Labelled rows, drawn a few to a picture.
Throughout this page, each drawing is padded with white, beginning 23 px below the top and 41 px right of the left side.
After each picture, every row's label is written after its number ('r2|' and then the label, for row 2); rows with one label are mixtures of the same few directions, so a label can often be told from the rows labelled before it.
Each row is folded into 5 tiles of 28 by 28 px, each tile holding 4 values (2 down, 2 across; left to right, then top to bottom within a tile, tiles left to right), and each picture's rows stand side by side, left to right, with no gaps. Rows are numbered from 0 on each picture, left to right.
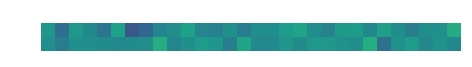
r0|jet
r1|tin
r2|tin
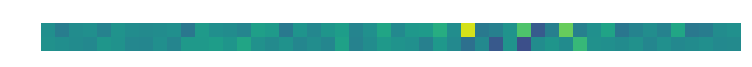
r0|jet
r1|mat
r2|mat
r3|mat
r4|jet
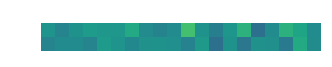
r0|tin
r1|mat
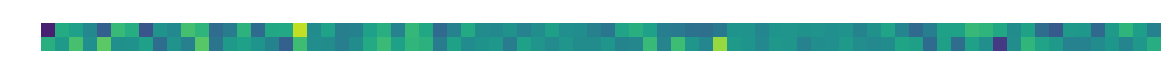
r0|mat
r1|mat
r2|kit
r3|tin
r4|jet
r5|mat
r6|jet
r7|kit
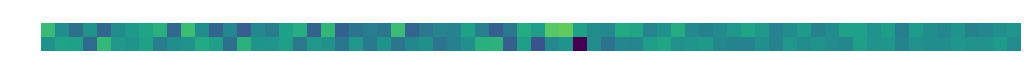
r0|tin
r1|tin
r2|jet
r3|jet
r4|kit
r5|mat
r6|jet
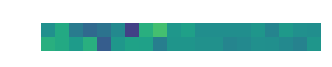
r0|tin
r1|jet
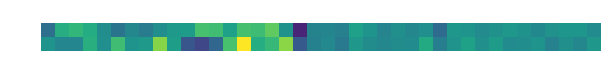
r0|jet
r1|kit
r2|mat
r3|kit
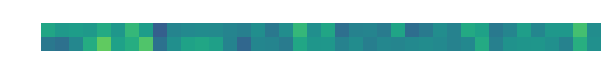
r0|kit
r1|kit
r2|jet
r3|mat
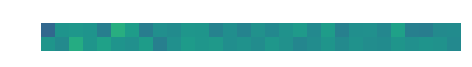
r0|mat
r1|tin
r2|jet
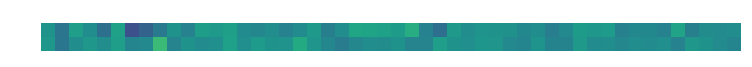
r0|jet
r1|jet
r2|tin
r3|kit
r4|jet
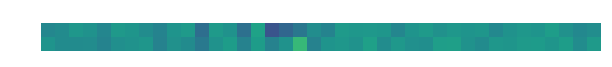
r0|mat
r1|jet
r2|jet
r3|kit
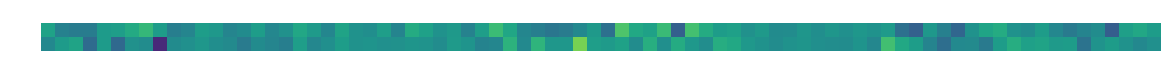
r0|jet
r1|kit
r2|jet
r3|jet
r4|jet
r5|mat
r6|kit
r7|tin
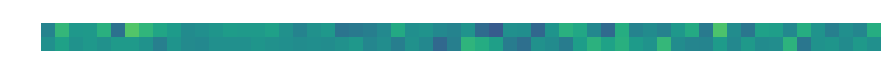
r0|jet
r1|tin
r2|jet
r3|kit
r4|mat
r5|tin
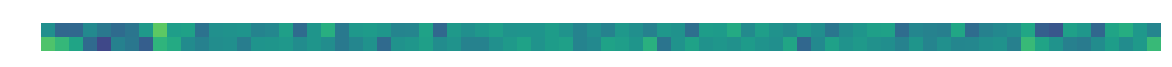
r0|kit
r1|mat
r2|mat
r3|kit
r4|tin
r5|tin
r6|jet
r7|kit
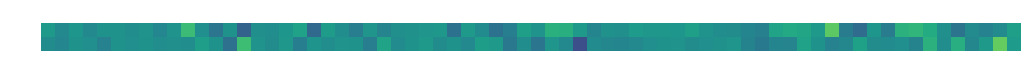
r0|mat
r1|tin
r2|tin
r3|jet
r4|tin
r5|tin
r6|jet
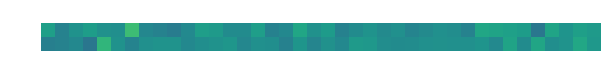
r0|tin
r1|kit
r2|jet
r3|jet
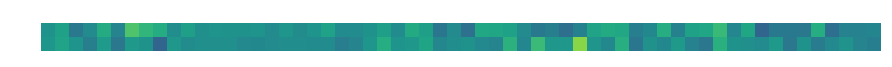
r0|jet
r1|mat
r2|kit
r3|jet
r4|mat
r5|jet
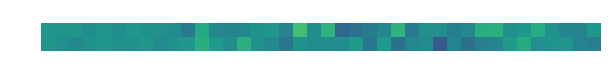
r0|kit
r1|mat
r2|jet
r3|kit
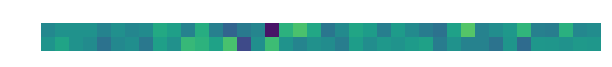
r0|kit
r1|tin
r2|mat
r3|mat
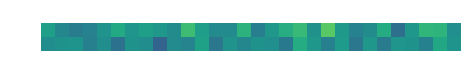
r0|jet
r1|mat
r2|mat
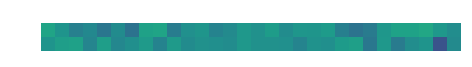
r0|tin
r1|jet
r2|jet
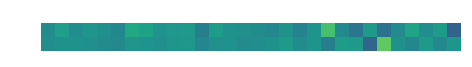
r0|jet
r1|mat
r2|tin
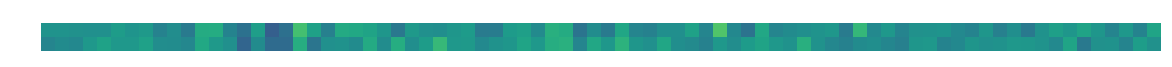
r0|kit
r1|kit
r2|jet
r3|kit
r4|mat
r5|mat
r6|mat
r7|tin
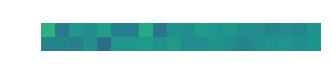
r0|mat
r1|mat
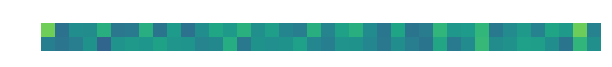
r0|mat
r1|tin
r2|kit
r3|mat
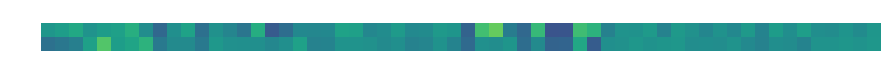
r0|kit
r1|jet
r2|kit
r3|kit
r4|mat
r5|mat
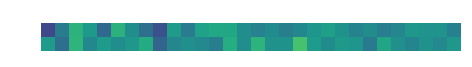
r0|mat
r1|jet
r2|tin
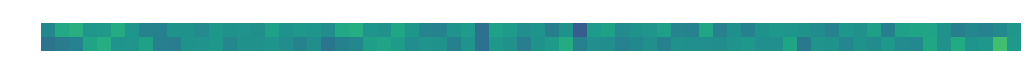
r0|kit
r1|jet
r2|kit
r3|mat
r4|mat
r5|tin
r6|jet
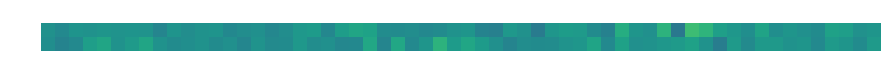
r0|kit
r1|kit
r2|jet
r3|kit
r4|jet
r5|jet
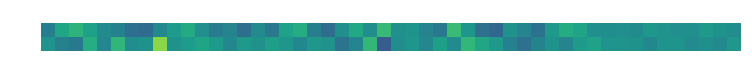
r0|jet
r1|tin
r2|tin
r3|kit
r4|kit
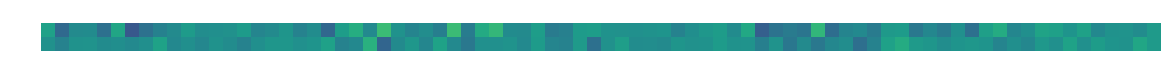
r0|jet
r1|mat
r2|tin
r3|kit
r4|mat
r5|jet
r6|tin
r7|jet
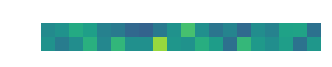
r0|jet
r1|tin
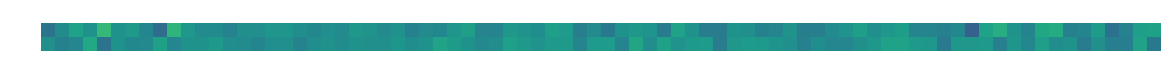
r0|tin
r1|jet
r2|jet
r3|kit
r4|mat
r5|kit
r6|tin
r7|kit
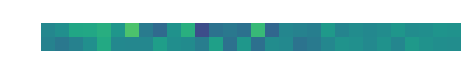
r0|tin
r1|jet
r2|jet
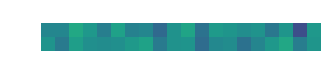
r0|mat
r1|mat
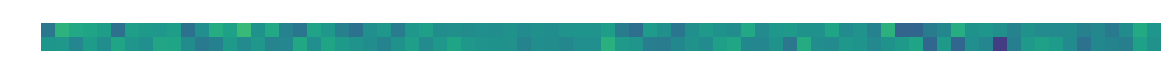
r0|jet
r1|tin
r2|kit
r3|kit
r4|kit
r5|tin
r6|jet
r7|kit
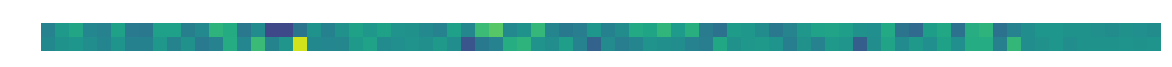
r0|kit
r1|jet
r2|tin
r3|kit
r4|tin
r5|jet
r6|kit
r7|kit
